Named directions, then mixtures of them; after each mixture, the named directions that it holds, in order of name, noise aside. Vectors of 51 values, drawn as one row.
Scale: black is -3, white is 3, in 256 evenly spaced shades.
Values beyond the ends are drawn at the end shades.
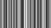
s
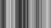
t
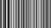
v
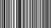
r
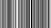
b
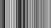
r, t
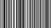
r, s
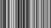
t, v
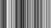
s, t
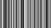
s, v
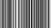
b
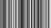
b, s, t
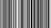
b, s
